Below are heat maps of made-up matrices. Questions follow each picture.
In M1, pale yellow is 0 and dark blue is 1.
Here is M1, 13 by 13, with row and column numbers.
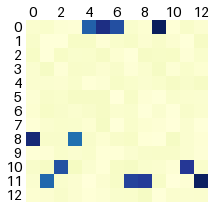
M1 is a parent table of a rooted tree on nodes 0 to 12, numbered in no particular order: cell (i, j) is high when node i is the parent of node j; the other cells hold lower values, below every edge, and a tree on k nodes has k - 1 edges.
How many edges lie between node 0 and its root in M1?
3
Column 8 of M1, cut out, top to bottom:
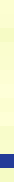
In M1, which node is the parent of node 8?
11
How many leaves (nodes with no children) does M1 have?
9
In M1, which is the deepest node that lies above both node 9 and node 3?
8
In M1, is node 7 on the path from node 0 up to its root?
no
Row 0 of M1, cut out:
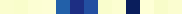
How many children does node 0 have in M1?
4
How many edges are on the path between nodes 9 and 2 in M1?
5
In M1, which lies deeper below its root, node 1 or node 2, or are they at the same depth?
node 1
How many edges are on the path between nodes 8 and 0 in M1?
1
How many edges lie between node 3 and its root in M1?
3
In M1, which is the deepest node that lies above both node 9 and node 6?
0
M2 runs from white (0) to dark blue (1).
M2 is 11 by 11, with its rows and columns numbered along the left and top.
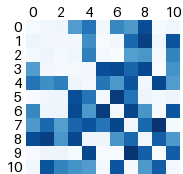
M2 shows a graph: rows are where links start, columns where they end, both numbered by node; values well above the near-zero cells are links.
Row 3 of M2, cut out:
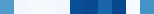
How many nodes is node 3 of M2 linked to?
6
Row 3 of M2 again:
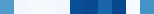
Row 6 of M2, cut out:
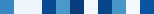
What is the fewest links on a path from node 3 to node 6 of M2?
1
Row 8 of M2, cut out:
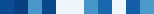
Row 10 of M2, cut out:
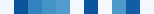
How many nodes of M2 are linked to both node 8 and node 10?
5
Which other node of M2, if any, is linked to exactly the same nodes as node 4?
none
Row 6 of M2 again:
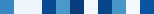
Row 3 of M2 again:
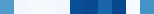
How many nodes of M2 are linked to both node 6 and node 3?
5
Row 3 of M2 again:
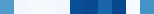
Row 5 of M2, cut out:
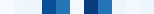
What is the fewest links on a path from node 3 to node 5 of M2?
1
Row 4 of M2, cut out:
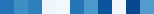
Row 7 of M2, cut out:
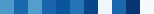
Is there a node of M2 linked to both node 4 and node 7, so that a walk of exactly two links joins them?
yes
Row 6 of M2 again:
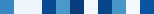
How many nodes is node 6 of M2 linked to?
7
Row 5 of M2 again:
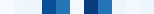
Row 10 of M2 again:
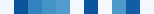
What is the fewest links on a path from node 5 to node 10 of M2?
2
